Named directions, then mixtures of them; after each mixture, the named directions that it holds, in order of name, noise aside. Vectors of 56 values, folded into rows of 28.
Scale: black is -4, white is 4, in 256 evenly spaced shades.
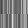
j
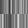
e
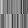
e, j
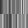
e, j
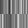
e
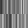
e, j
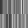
e, j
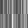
j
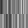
e, j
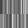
e, j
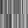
e, j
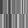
e, j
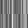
j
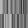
e, j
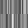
j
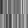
e, j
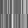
j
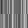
j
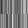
j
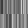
e, j
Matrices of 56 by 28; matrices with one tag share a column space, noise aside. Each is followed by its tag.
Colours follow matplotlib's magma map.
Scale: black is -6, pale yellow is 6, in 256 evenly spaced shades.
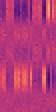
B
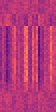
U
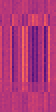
U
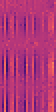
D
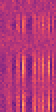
D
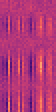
D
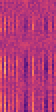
D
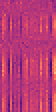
D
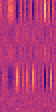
B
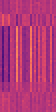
U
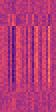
U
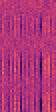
D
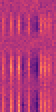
D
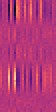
B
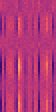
D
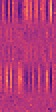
B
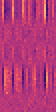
B
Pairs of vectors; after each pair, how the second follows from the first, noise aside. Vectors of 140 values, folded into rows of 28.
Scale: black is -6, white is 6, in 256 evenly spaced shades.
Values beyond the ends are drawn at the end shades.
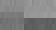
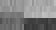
scaled up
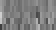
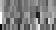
scaled up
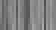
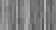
negated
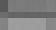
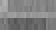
negated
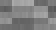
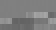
partly zeroed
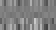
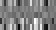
scaled up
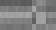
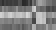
scaled up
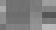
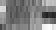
scaled up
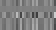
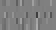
partly zeroed
